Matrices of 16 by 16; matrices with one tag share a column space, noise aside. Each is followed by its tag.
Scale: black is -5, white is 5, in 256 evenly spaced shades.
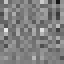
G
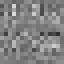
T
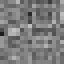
G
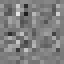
T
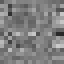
T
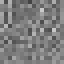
G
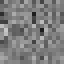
G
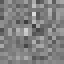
G
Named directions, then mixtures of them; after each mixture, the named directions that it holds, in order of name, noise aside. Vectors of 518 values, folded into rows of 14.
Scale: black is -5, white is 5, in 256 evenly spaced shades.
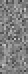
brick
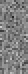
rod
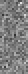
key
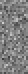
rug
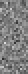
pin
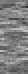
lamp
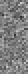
key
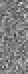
key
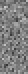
rug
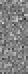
rug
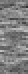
lamp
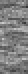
lamp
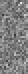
key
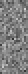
brick, pin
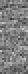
lamp, rug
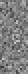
pin
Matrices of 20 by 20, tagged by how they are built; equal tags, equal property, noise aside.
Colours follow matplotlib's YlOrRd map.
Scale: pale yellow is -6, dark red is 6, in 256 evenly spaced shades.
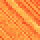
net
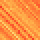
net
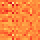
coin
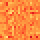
coin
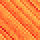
net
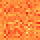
coin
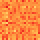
coin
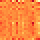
coin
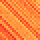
net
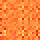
coin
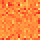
coin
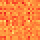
coin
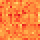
coin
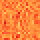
coin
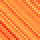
net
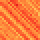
net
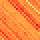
net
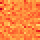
coin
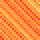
net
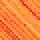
net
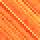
net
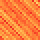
net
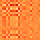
coin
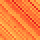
net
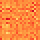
coin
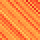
net
